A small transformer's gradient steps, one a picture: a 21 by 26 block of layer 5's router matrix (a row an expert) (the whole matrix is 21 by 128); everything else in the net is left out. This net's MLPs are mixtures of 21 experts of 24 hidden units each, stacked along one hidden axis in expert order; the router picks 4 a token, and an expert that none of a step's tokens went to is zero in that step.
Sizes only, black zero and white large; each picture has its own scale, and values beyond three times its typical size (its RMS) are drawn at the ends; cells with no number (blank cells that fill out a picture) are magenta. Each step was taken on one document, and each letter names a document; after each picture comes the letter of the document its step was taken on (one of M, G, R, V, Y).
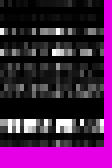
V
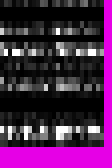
V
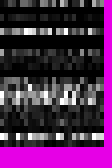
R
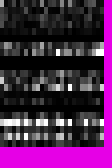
V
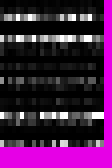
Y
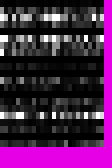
Y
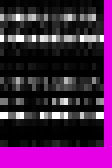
Y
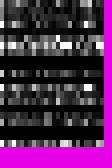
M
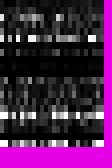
Y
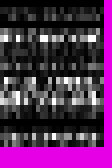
R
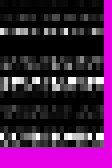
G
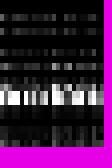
R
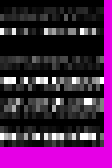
G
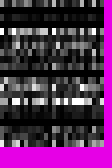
R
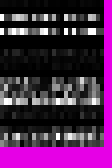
R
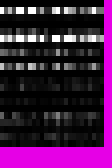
Y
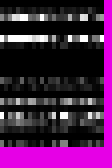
Y
